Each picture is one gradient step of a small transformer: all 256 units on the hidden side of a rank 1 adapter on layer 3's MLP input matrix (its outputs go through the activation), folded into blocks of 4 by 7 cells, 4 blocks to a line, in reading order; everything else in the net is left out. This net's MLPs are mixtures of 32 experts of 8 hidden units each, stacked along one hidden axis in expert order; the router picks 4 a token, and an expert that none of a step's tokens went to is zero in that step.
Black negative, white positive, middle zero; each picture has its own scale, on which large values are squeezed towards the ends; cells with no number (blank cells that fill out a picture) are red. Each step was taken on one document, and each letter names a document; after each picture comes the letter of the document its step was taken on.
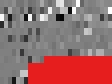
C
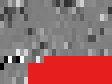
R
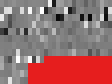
C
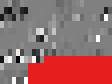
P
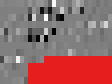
C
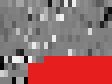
C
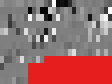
C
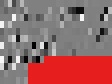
P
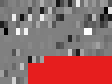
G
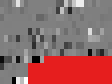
R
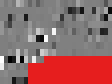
P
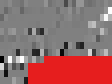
R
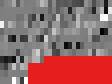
P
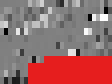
G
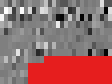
C
